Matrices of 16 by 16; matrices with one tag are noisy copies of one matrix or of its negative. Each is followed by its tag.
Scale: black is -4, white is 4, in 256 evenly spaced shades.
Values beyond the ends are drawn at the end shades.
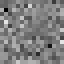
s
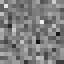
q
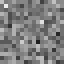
q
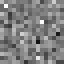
q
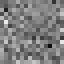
s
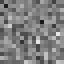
q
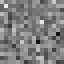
q
